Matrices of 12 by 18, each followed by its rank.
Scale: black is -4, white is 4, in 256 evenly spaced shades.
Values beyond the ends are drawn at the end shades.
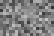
full rank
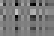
one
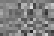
two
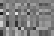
two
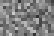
full rank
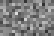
full rank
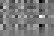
two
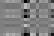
one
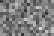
full rank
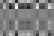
one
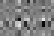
two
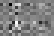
two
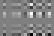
one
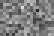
full rank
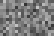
full rank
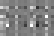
two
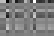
one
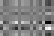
one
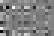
two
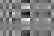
one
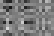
two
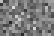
full rank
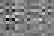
two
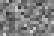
full rank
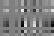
one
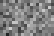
full rank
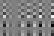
one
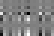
one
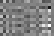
two
